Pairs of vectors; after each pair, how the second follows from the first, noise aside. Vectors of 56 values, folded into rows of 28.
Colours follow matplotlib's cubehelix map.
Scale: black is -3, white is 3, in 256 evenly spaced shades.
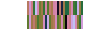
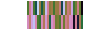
wrapped around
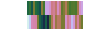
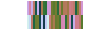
sign-scrambled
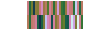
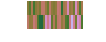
shrunk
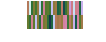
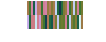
reversed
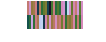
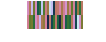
wrapped around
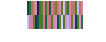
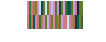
wrapped around
